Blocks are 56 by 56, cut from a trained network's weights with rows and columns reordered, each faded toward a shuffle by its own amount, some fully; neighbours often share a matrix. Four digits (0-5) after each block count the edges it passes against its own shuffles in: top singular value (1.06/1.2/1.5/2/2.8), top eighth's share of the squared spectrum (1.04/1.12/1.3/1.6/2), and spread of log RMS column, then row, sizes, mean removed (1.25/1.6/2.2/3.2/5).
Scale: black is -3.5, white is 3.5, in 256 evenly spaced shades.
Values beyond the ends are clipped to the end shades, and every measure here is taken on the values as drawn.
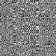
4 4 3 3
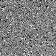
1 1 0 0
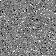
0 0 0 0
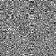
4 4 2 2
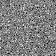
2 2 0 1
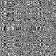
4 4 2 2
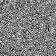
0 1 0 0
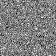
2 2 0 0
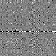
4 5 1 2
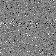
2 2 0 0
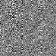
3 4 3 2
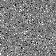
0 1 0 0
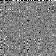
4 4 1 2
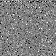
2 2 0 1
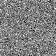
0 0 0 0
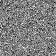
0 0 0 0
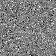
1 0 0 0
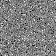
0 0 0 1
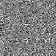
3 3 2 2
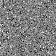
0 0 0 0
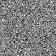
1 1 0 0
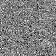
2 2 0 1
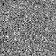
3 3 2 1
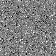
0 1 0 0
